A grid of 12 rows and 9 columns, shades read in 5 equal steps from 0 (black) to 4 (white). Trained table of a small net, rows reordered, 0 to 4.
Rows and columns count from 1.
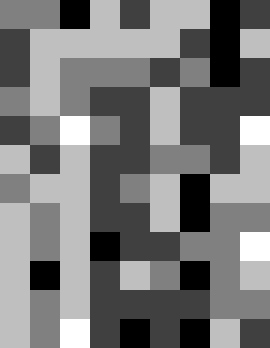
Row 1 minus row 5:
1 0 -4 1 0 0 2 -1 -3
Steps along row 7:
up same down up up down up same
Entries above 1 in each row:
5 6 5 4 5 5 7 6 6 6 5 4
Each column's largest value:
3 3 4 3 3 3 3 3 4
